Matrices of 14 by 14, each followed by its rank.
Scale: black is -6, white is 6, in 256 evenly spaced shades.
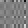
one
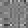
two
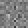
three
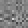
two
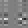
one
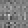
three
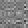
three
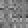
three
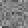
three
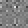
two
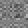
two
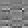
two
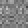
three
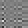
one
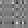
one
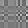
one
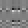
one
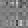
two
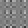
one
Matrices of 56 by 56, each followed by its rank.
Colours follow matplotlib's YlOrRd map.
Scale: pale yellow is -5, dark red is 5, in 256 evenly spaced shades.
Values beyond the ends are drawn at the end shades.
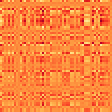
two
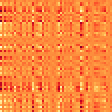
two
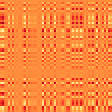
one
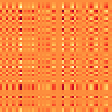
one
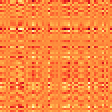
two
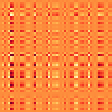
one
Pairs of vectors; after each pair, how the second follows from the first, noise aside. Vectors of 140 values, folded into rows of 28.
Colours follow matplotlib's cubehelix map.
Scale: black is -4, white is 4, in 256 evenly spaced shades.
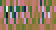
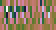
copied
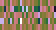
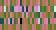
negated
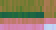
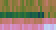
copied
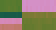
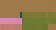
partly zeroed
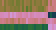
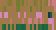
partly zeroed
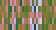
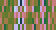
reversed
